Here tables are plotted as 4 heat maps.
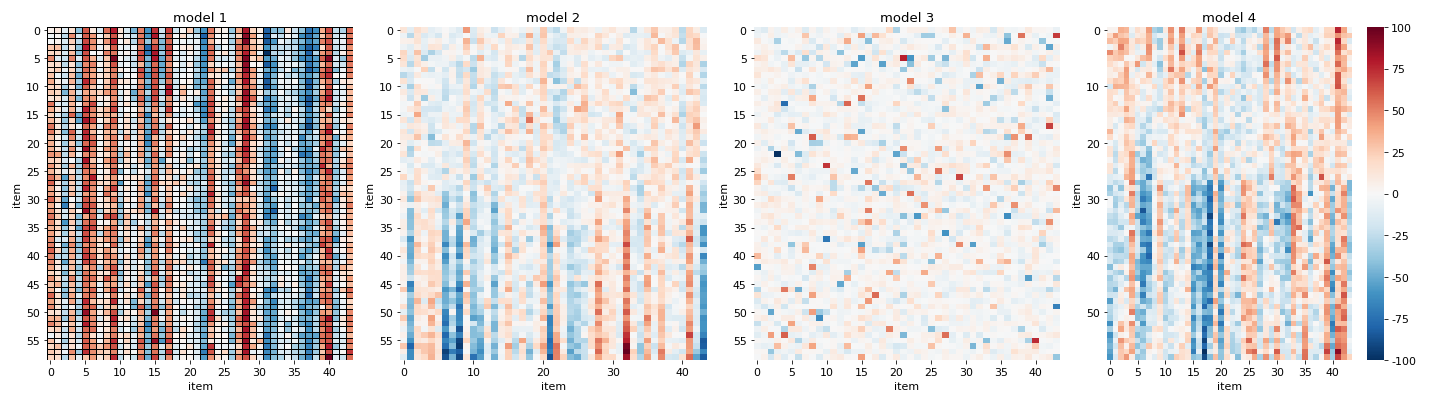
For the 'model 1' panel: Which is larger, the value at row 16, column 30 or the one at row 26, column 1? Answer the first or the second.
the second
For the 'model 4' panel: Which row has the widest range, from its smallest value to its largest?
57
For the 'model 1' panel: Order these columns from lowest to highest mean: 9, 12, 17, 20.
12, 20, 17, 9
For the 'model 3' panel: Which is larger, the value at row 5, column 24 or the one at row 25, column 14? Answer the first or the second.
the first
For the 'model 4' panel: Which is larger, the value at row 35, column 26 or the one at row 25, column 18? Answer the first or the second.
the first
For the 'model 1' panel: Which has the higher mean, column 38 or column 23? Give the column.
23
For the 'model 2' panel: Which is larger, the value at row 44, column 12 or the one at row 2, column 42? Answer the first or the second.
the second
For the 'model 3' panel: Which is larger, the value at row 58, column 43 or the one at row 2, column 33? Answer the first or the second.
the second
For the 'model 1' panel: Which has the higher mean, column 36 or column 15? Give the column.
15
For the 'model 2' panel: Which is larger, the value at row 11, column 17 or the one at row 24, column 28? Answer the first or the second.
the second
